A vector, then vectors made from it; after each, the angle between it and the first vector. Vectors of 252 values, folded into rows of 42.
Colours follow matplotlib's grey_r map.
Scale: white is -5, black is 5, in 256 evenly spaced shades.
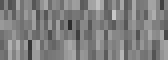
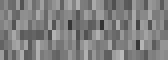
partly aligned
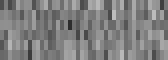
nearly parallel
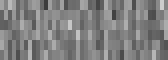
nearly opposite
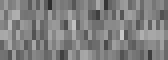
orthogonal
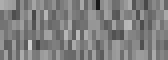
partly opposed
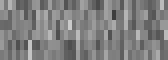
nearly opposite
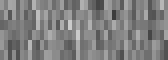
nearly opposite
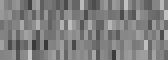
partly opposed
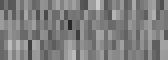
nearly parallel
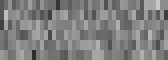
orthogonal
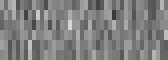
nearly opposite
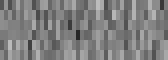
nearly parallel
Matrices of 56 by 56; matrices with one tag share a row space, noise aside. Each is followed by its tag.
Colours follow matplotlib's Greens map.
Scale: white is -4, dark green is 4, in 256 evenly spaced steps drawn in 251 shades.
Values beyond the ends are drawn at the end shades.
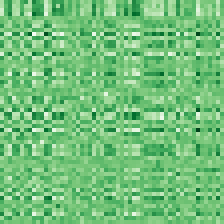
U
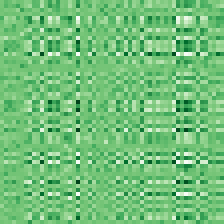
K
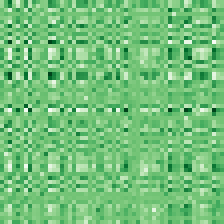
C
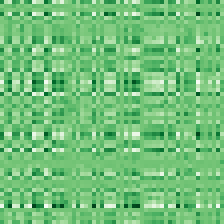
U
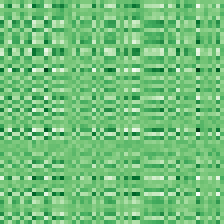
U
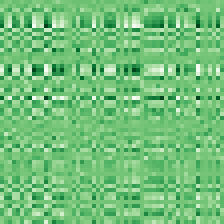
U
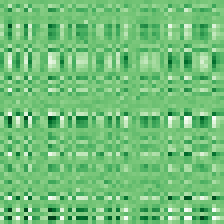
C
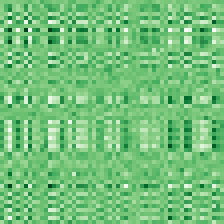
C
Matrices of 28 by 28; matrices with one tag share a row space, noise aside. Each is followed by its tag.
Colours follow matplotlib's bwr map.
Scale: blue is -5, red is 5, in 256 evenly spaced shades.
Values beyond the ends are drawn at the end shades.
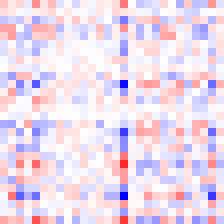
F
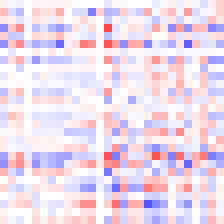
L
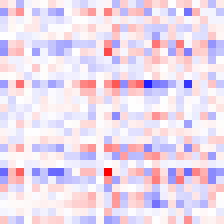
L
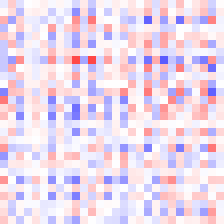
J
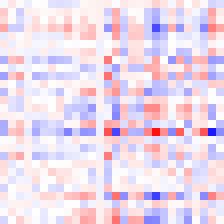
L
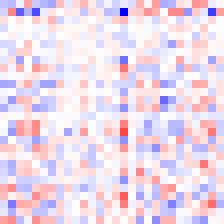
F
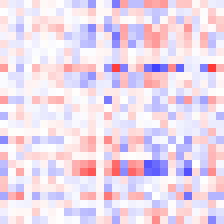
L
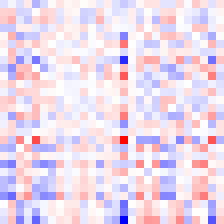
F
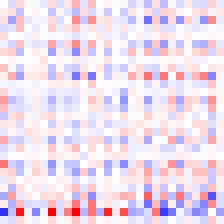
J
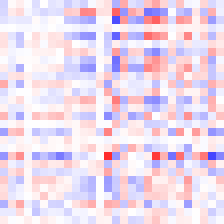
L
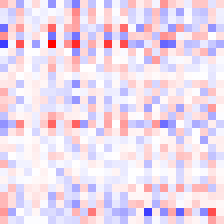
J
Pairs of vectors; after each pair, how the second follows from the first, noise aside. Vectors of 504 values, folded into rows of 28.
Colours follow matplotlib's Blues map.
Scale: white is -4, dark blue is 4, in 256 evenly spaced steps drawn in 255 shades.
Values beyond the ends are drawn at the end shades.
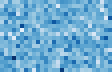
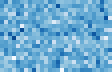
negated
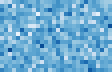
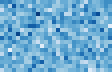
negated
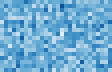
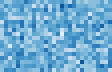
copied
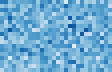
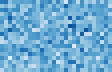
copied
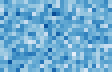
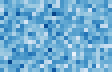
copied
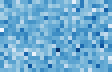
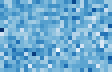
negated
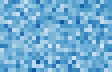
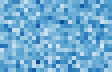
copied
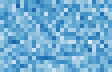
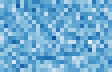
copied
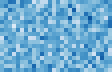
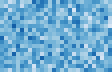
negated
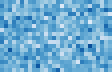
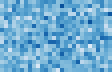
negated
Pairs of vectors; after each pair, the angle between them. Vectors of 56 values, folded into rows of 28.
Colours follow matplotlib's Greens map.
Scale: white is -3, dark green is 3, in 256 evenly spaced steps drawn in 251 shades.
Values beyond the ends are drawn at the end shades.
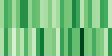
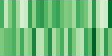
partly opposed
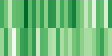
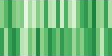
nearly opposite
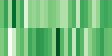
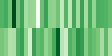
partly aligned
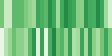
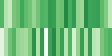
nearly parallel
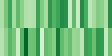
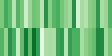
partly aligned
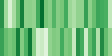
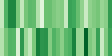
nearly opposite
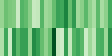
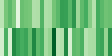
nearly parallel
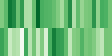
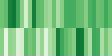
partly aligned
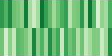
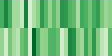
partly aligned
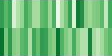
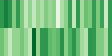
partly aligned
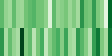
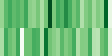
nearly opposite
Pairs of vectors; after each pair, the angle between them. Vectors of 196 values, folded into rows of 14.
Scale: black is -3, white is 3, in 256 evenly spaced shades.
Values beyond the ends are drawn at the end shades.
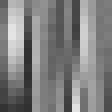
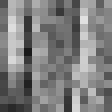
nearly parallel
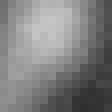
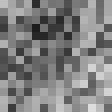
partly opposed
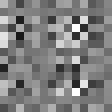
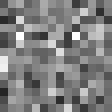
partly opposed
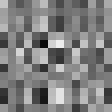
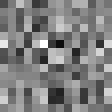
nearly opposite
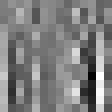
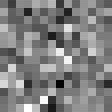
orthogonal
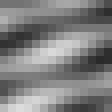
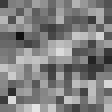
partly aligned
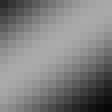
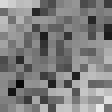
partly opposed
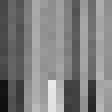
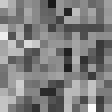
partly opposed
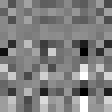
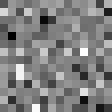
partly opposed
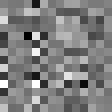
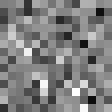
partly opposed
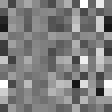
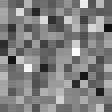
partly aligned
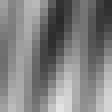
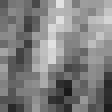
nearly opposite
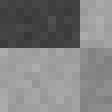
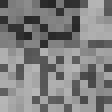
partly aligned
